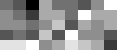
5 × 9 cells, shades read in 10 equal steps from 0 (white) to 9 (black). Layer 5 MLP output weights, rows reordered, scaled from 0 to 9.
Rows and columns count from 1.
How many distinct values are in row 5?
6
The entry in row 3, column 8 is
4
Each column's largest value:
6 6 9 4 6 6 6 4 7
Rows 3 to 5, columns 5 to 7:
2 6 3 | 6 0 4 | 3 1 2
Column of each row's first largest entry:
3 3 6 1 9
